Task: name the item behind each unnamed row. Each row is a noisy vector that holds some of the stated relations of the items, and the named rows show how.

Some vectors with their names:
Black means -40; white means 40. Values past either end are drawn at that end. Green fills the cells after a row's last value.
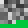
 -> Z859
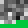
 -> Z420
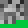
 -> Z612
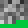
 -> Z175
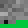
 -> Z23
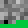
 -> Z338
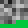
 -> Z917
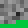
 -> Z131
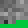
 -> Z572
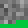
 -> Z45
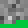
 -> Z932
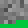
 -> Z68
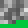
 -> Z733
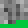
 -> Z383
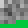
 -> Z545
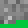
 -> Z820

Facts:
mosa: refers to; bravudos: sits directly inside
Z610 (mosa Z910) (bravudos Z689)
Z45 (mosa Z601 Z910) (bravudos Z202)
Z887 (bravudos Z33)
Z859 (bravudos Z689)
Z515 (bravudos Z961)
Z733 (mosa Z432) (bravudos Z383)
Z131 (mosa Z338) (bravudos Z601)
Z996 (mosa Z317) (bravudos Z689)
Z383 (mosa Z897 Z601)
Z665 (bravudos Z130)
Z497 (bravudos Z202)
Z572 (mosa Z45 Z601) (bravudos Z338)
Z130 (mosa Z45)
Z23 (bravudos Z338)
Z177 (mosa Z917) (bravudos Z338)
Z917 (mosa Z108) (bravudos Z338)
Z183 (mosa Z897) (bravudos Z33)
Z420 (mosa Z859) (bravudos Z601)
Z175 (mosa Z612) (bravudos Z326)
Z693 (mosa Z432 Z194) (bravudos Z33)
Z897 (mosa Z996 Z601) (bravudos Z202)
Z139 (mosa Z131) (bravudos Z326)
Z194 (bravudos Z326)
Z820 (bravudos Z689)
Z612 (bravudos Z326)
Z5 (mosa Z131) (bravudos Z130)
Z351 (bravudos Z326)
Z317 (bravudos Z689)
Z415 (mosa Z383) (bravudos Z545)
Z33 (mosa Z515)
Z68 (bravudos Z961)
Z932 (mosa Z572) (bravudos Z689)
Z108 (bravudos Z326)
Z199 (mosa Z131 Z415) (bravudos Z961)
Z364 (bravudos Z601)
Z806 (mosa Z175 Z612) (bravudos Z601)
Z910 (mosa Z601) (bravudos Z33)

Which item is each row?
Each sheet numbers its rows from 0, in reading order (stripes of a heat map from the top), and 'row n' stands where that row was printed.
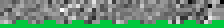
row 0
Z130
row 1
Z199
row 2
Z108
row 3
Z432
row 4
Z183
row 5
Z689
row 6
Z806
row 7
Z33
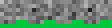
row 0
Z415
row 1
Z202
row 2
Z364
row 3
Z961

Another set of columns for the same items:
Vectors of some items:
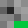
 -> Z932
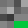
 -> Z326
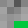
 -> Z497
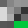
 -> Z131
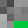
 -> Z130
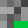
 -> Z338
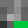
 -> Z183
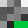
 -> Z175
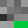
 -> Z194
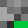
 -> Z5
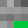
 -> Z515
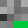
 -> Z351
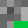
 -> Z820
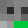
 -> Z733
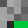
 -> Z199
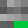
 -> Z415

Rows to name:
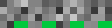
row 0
Z139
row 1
Z545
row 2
Z383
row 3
Z693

